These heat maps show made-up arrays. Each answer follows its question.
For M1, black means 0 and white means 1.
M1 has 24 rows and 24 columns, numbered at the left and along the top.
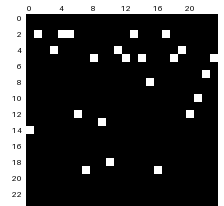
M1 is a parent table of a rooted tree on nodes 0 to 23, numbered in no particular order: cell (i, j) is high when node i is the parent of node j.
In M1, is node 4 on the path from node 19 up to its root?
yes
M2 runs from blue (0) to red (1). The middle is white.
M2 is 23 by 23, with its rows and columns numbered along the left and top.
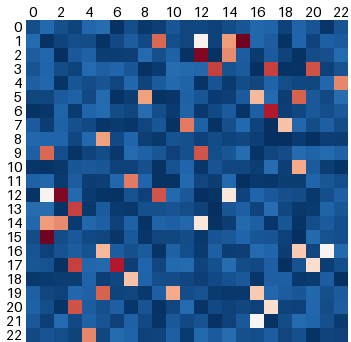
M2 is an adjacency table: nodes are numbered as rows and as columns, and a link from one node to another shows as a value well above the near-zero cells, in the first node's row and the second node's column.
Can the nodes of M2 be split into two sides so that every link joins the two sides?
no
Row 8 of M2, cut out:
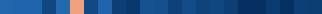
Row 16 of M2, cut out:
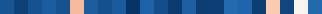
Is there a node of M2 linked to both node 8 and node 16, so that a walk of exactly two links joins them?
yes
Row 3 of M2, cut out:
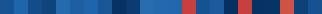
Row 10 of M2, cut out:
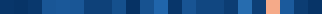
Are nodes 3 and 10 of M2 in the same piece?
no
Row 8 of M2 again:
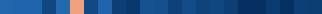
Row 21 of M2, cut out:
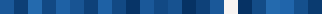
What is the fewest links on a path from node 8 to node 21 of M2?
3
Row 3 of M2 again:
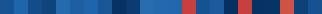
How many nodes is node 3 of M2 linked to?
3
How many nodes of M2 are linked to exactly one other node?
10
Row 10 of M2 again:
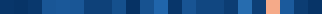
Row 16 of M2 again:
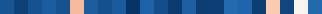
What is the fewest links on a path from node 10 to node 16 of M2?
2
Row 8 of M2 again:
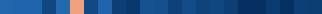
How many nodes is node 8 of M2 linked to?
1
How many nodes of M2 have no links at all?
1
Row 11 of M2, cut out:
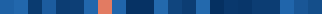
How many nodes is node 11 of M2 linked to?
1
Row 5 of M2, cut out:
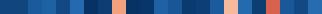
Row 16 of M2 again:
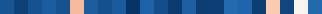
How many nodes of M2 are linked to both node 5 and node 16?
1
